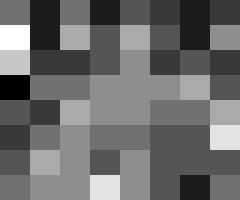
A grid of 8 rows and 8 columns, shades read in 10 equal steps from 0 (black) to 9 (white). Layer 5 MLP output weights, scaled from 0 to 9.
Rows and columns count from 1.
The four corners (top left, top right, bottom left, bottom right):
4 2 4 4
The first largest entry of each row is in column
1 1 1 7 3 8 2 4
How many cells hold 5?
13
